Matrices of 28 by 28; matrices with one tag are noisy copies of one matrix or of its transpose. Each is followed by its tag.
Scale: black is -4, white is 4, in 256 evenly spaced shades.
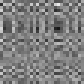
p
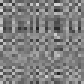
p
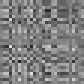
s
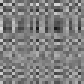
p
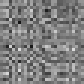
s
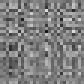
s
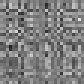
s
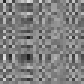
p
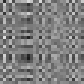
p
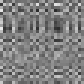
p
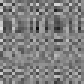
p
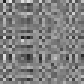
p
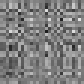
s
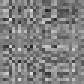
s
